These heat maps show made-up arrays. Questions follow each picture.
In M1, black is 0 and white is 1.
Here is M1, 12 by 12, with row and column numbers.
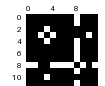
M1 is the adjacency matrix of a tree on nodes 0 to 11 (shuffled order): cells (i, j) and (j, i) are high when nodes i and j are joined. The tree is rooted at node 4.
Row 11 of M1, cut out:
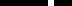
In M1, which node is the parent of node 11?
8
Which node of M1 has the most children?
8
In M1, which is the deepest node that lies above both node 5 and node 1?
8
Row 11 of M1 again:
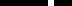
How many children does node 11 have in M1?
0
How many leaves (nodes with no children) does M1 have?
9
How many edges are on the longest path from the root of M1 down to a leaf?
2
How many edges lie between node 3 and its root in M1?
1
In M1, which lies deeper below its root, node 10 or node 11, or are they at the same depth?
the same depth
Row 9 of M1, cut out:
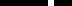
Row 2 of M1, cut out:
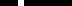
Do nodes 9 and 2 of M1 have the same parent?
no
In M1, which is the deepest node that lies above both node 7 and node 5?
8
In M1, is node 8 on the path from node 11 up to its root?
yes
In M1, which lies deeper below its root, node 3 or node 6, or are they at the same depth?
node 6
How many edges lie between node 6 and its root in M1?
2
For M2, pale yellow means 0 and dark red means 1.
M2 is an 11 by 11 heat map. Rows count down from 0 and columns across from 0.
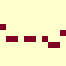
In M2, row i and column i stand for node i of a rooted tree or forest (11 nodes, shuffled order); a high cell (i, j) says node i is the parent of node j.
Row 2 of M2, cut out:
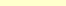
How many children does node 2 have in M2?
0
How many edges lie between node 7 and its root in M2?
1
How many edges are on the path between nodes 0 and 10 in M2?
4
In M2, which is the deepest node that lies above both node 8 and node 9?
7
